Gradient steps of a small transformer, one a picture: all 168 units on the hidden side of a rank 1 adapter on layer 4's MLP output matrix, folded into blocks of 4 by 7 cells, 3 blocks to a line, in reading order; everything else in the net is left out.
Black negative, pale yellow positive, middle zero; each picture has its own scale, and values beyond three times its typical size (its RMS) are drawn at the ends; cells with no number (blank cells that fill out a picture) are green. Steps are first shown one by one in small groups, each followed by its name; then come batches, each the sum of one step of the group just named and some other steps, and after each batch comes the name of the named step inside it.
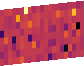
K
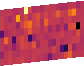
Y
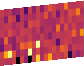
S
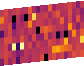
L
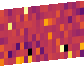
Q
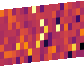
S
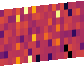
L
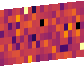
Y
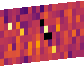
S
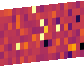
L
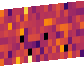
Q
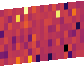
K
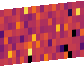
S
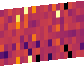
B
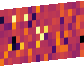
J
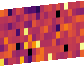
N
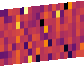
B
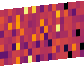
B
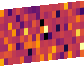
N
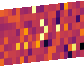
N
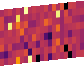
B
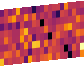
N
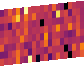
B
